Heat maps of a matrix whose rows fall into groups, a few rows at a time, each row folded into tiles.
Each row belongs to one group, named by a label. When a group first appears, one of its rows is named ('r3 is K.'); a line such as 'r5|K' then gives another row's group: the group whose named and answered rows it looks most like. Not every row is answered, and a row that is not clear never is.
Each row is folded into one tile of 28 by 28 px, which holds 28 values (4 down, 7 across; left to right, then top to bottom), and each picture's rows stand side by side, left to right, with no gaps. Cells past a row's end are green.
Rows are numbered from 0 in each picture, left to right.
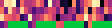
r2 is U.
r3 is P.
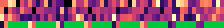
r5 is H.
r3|H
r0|P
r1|H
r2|U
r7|P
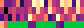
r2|P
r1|P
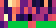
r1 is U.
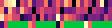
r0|P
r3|H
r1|H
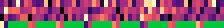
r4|H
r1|U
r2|H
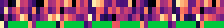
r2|P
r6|H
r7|P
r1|U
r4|U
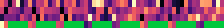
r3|H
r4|P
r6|U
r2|H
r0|H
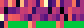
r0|P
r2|H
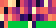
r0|P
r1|U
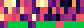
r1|H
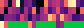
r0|H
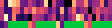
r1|U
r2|U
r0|H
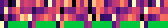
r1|P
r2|P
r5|U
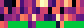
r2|P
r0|U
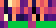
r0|H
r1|H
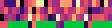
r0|U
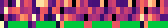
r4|U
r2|P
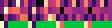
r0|U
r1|U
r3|H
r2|H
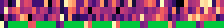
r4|H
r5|P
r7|P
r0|U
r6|U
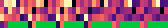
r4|H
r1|P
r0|P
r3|P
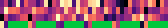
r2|P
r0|U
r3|P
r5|P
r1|U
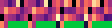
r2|P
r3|P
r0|U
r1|U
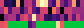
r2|H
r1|H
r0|U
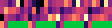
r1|U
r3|P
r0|U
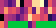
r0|U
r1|P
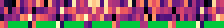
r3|P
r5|H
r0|U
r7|U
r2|U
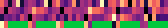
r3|U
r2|H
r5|H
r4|P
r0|H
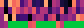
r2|U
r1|U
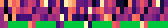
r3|U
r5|H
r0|H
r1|H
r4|U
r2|H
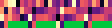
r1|P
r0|P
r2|U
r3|P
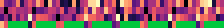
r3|P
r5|H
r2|U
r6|P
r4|H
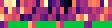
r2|U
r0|P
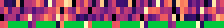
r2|P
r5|U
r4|U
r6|H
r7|U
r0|U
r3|H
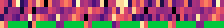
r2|P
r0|H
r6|H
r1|P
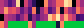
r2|P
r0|U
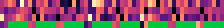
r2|U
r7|H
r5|P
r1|H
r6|H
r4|H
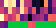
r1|U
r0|P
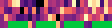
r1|U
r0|H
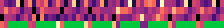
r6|U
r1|H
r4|U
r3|H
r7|U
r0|U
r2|H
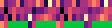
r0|H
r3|P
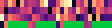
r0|P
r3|H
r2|P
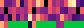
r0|H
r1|P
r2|H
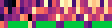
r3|P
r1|U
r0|U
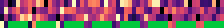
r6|U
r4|H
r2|U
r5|H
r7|U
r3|P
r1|P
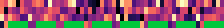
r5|U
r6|H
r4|H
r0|P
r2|H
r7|P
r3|U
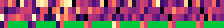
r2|P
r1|H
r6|U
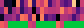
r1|H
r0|U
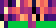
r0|U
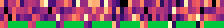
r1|H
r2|P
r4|U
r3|P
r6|U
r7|P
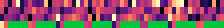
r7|U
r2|P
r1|U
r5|H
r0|H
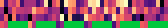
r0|H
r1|U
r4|P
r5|U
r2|H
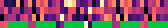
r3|U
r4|H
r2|H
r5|H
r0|U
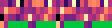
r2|U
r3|P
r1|P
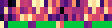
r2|H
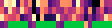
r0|P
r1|H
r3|U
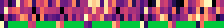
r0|U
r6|U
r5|U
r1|H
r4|H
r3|P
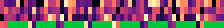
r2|H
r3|U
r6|H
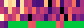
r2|H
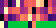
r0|U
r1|P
